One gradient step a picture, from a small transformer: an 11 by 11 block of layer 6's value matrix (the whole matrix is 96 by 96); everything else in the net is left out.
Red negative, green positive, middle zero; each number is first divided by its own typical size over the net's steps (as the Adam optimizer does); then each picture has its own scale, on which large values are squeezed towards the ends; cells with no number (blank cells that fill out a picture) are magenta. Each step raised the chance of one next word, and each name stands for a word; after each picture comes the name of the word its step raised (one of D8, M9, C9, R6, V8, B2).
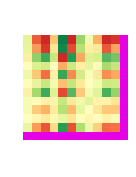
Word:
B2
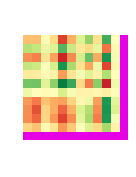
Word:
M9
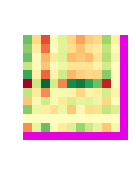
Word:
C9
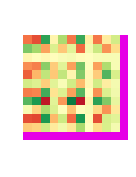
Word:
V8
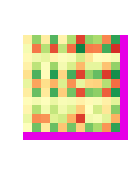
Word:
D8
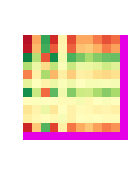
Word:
B2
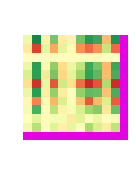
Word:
D8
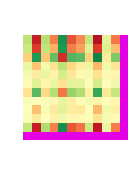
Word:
B2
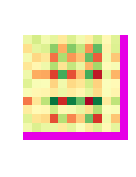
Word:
V8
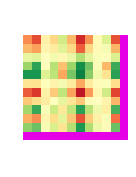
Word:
M9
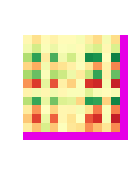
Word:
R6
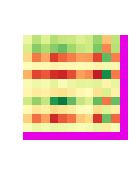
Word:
V8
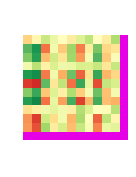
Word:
R6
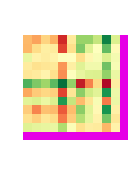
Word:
C9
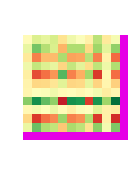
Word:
V8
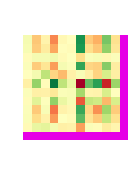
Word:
C9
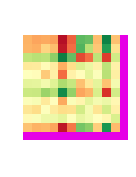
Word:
B2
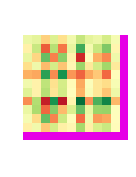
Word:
V8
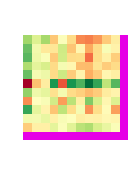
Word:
C9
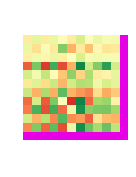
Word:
M9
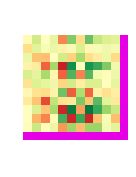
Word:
M9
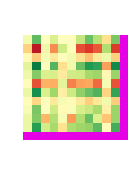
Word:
D8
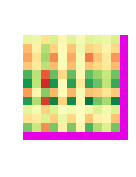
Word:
C9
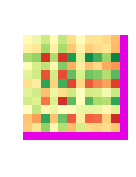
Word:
R6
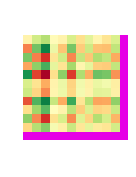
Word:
V8
